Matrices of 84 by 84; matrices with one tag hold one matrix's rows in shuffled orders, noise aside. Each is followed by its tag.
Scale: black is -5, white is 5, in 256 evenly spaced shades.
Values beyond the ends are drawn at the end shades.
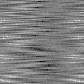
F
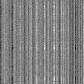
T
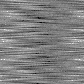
F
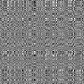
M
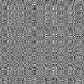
M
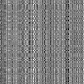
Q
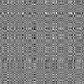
M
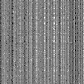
T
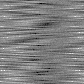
F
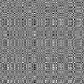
M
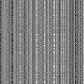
T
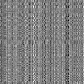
Q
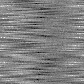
F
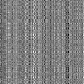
Q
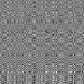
M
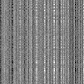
T
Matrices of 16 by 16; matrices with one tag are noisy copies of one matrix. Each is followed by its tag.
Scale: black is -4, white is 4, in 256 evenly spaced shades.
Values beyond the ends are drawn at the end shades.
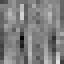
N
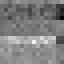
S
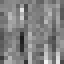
N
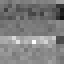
S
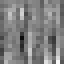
N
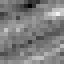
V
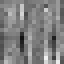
N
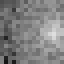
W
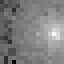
W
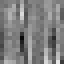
N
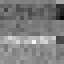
S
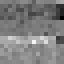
S
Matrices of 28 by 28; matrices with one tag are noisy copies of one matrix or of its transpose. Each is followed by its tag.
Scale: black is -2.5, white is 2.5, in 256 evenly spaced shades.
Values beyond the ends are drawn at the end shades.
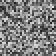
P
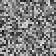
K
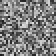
K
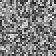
K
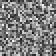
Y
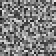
Y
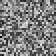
K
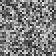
P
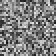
K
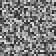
Y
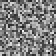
Y
